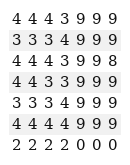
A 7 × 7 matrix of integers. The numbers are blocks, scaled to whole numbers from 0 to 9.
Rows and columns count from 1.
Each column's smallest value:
2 2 2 2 0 0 0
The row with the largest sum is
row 6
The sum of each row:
42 40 41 41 40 43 8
